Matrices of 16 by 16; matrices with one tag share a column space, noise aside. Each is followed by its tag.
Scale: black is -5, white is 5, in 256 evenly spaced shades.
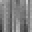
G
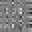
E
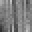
G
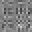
E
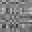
E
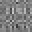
E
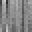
G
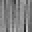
G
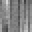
G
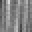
G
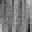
G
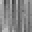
G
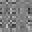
E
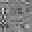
E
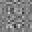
E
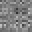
E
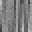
G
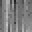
G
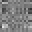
E
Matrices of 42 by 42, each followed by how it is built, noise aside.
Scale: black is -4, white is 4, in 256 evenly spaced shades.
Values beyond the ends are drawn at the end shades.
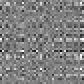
low rank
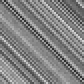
Toeplitz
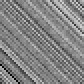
Toeplitz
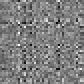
low rank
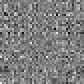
low rank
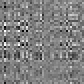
low rank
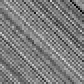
Toeplitz
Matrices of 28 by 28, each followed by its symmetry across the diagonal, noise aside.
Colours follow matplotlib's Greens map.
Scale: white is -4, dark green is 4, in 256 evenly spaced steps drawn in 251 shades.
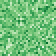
antisymmetric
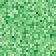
symmetric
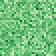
neither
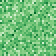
symmetric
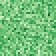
neither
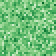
neither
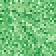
antisymmetric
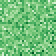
symmetric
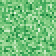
antisymmetric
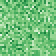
antisymmetric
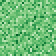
symmetric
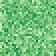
neither
